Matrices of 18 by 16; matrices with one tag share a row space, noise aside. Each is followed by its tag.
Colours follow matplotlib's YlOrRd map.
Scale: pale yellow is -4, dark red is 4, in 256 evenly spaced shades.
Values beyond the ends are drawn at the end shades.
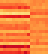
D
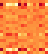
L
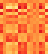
L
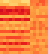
D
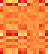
L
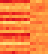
D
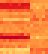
D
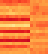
D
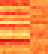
D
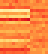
D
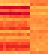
D
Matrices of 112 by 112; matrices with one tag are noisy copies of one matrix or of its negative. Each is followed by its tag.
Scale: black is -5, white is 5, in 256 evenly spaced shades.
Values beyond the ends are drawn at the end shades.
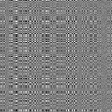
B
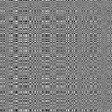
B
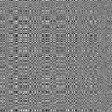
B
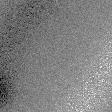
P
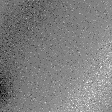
P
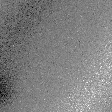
P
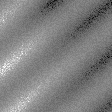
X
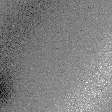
P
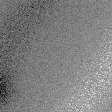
P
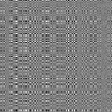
B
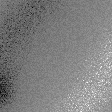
P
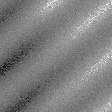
X
